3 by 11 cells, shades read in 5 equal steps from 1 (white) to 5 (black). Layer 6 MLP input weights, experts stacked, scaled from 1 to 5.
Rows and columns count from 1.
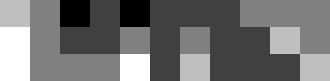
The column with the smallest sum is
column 1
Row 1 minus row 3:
1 0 2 1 4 0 2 0 -1 -1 1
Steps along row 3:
up same same down up down up same same down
